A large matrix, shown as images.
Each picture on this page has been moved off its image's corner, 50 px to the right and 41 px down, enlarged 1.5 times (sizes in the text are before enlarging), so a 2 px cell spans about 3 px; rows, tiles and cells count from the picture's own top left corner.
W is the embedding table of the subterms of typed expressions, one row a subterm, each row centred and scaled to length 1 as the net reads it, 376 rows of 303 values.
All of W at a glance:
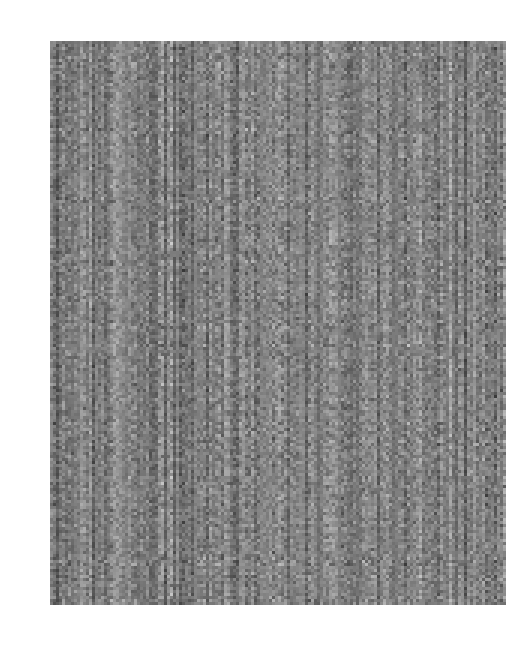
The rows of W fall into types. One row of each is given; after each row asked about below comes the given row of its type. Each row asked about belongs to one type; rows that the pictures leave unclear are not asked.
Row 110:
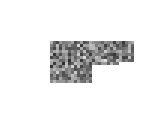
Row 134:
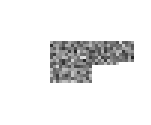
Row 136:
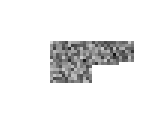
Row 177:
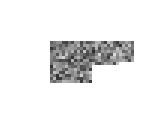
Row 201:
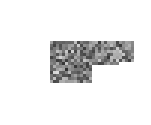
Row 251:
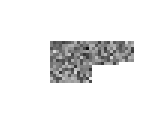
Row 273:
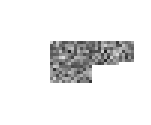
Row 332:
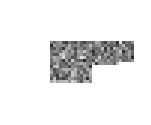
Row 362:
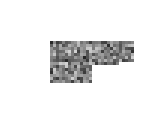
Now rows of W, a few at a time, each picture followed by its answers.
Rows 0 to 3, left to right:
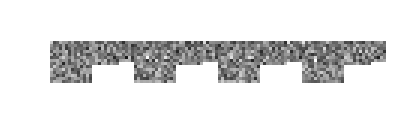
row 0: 110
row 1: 332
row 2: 332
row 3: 136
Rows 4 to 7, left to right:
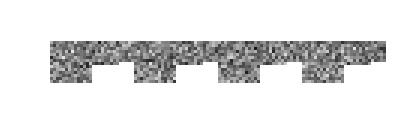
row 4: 201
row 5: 362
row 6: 273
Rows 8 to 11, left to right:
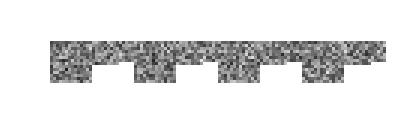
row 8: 201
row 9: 177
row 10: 134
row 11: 251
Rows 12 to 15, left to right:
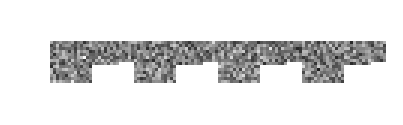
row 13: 136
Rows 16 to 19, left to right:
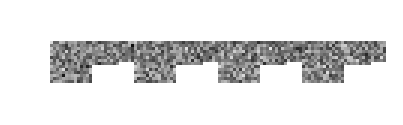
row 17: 136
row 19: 110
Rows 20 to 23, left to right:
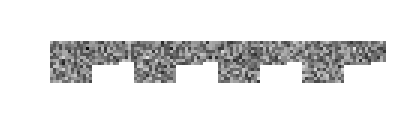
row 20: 110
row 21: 201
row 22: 177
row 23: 136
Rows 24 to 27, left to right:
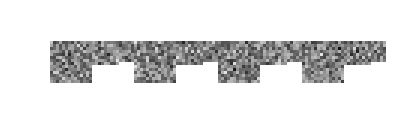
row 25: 136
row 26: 201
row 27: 273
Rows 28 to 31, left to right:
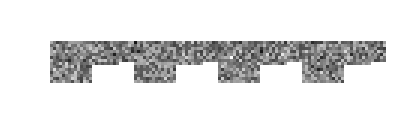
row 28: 362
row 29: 332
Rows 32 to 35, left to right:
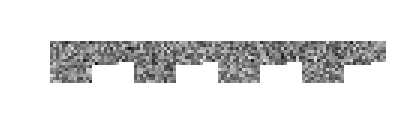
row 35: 201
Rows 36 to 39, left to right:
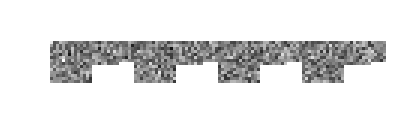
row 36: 110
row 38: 177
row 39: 201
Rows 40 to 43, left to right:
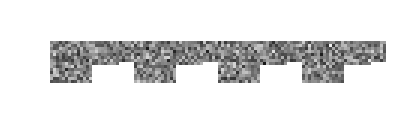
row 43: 110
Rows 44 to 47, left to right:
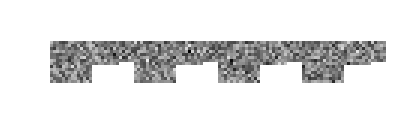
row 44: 136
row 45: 136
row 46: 273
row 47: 201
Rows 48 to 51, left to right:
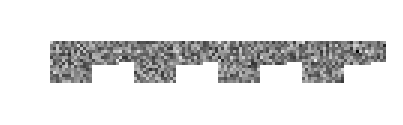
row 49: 251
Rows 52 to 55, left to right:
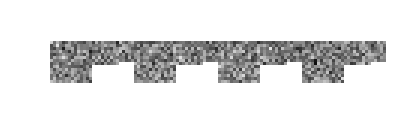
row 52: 273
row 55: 251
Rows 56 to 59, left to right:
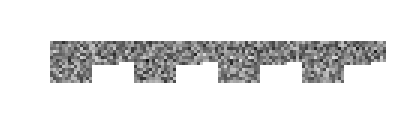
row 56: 251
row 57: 251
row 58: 134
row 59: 136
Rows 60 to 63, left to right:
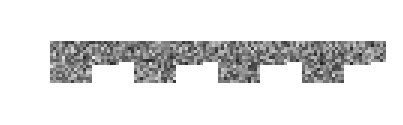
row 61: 362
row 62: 177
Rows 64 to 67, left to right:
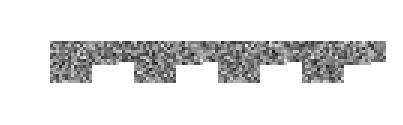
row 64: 134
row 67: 201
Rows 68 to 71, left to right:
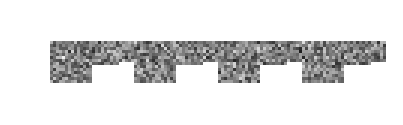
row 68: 201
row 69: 136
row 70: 362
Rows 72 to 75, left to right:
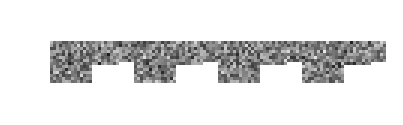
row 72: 177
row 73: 201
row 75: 201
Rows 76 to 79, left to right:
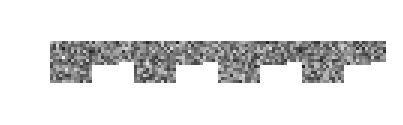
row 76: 177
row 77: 177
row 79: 136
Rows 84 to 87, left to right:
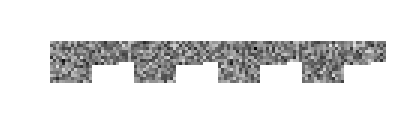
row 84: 134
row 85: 201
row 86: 110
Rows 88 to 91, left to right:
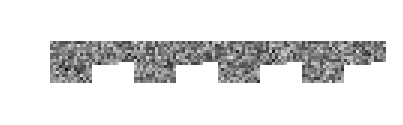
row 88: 273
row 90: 273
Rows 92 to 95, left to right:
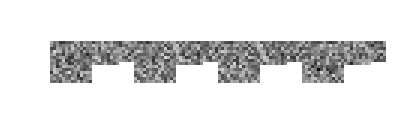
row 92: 177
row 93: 251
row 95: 273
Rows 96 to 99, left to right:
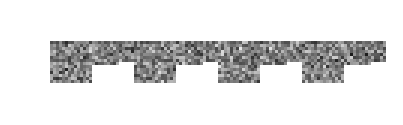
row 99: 134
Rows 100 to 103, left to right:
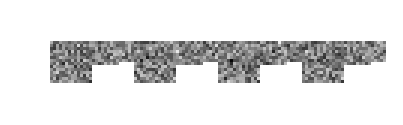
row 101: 251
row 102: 362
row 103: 177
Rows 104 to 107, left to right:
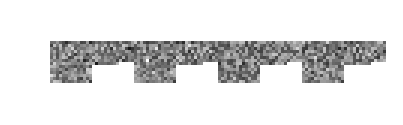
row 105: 273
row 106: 201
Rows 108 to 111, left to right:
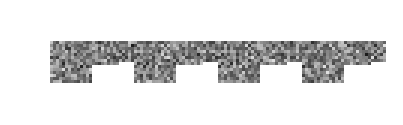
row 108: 110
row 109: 134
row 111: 136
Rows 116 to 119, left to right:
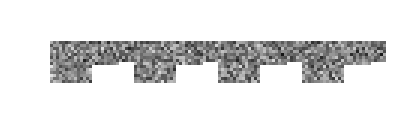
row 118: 136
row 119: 136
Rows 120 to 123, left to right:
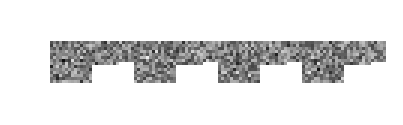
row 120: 134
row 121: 201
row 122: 177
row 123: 201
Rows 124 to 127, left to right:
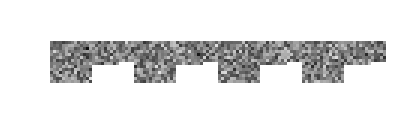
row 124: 251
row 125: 136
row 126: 201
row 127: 134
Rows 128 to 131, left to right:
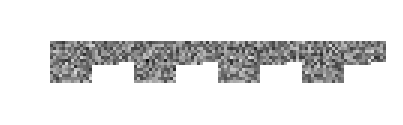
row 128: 134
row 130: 134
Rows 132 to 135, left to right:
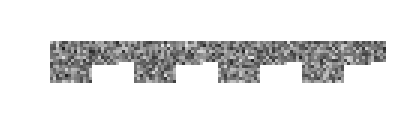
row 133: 177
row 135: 332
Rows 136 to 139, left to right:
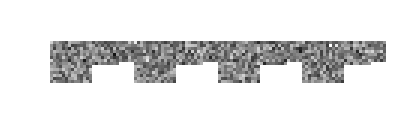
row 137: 273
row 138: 362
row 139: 110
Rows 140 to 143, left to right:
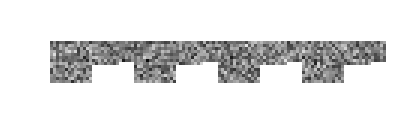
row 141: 273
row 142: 251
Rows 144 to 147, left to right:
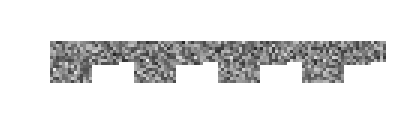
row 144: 362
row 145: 251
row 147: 134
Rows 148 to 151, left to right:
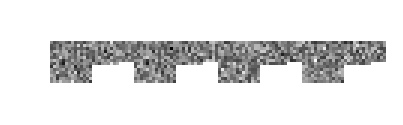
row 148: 110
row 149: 110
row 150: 362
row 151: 273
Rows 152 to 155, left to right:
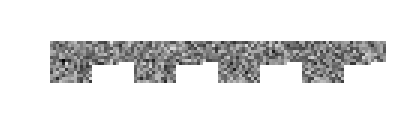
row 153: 362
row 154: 251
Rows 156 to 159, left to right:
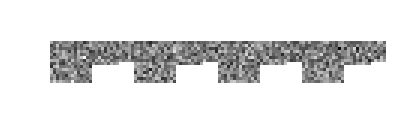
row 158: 134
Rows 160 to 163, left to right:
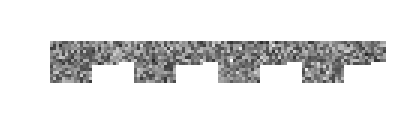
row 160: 177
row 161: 177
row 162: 273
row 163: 362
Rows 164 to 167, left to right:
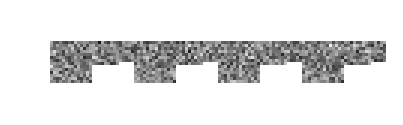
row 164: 251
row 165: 273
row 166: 134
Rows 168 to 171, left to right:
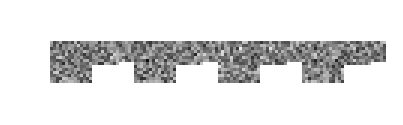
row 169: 251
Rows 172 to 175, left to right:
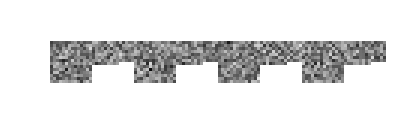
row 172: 201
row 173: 362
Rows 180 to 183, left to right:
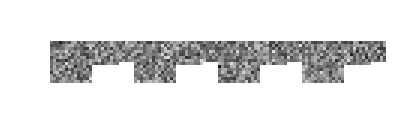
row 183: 273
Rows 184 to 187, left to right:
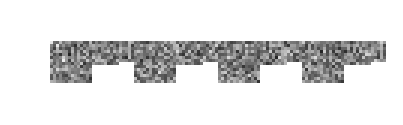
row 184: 110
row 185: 251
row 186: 273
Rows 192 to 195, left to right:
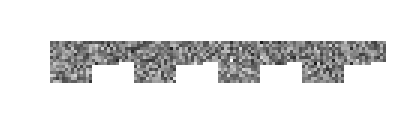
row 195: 110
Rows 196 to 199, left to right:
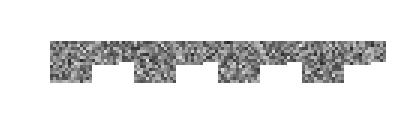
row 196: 332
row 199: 177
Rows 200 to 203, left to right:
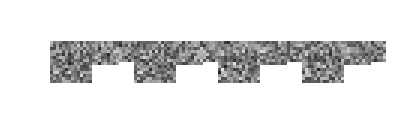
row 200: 177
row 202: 362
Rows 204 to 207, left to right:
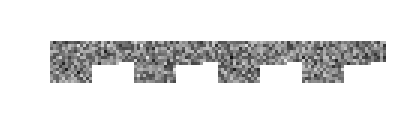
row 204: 251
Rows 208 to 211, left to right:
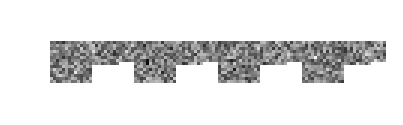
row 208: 251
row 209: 251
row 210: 201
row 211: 177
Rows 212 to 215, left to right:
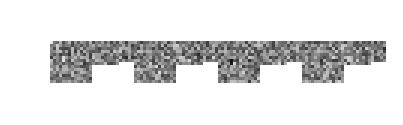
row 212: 134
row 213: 110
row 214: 134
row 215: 332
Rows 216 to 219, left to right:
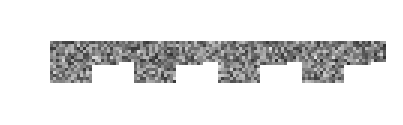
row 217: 177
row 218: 136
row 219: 332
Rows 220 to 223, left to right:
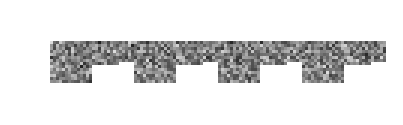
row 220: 110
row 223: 110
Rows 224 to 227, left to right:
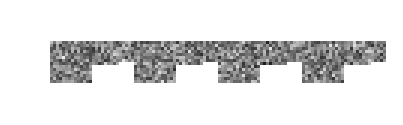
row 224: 177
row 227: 177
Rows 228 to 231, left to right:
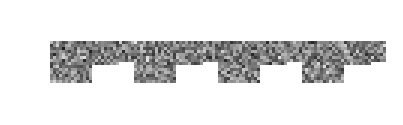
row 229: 134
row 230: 251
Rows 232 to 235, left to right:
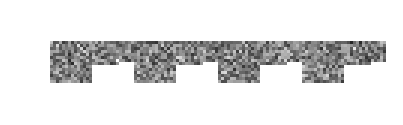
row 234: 201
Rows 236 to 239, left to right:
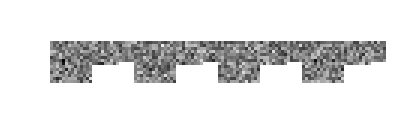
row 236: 251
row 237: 273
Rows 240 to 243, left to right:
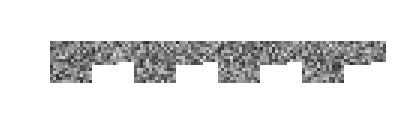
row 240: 177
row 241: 177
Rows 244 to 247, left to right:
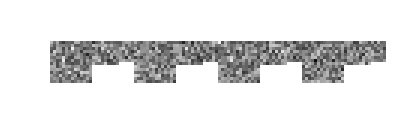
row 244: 177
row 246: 273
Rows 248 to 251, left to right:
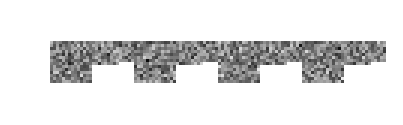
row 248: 177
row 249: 273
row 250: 177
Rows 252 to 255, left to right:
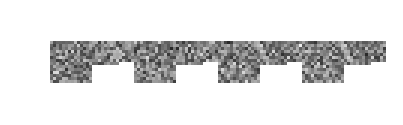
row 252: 201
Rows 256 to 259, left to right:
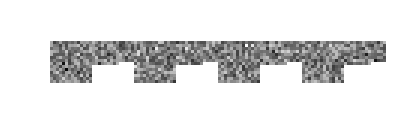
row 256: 251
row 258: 110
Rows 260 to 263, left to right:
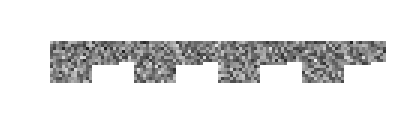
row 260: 136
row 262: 136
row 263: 251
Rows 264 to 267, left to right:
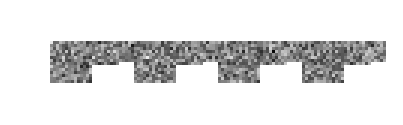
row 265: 201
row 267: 177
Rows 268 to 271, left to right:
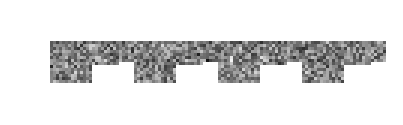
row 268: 110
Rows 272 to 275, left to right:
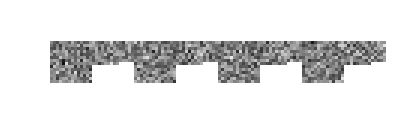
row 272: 110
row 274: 201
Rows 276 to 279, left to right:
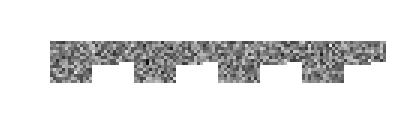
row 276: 251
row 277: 251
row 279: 110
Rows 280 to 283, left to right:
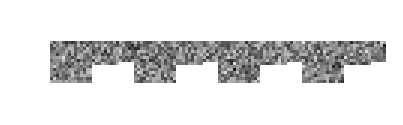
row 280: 332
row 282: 201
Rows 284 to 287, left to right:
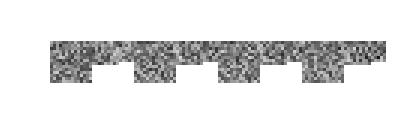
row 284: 177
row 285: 251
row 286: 251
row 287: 136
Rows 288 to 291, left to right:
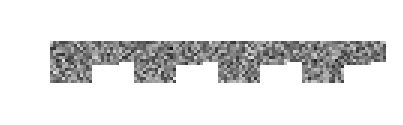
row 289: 251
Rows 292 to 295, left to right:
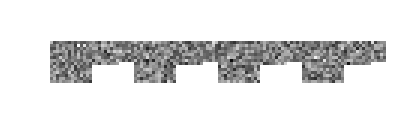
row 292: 110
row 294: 273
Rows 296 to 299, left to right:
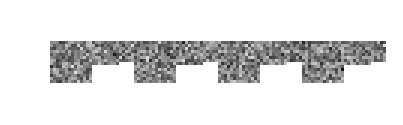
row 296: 136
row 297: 201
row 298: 134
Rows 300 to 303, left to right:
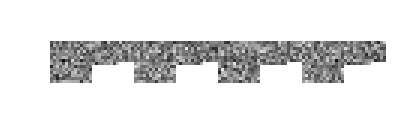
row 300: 134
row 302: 362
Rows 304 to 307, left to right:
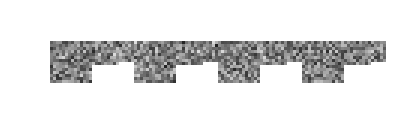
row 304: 177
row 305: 110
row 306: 251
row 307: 134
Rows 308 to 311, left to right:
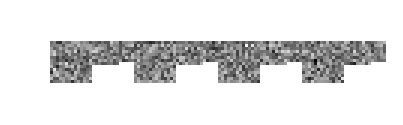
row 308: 362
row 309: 332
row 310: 110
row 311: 251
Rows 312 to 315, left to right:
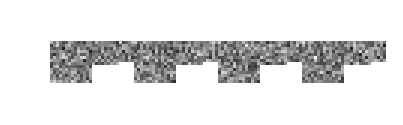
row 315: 177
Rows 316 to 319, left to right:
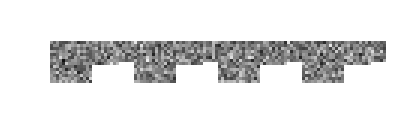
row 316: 273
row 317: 110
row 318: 332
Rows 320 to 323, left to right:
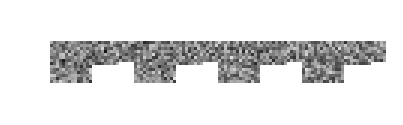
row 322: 134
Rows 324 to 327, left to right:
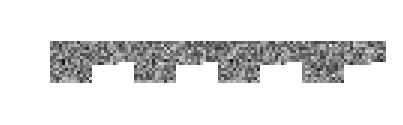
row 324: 251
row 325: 332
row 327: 273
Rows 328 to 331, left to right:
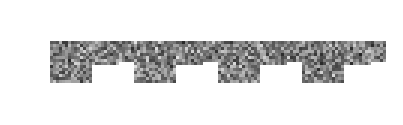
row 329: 136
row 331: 177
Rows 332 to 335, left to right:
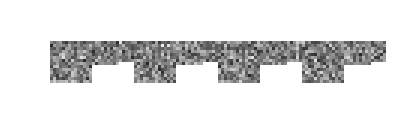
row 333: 110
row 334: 110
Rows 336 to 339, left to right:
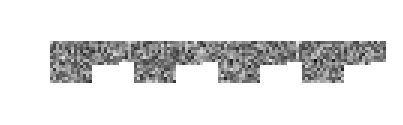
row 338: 110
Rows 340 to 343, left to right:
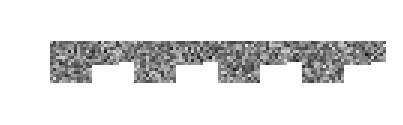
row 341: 136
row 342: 273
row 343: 136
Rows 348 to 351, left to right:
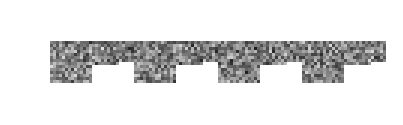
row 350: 273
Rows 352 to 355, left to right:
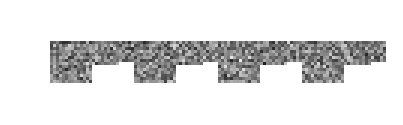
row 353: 201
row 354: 134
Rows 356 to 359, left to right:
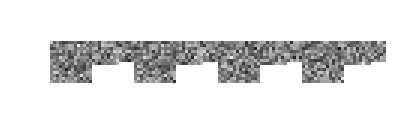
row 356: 273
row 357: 273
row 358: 201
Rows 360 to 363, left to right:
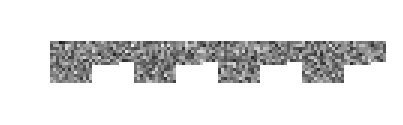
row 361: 177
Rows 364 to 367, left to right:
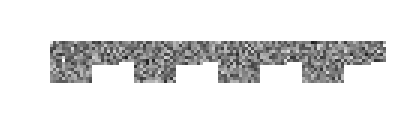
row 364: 136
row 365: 251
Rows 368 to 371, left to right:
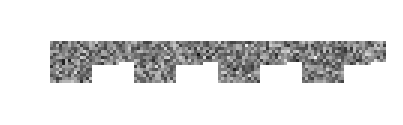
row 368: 251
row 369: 136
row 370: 273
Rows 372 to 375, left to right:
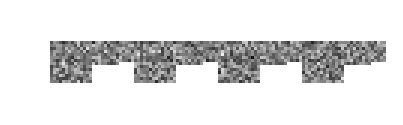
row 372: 177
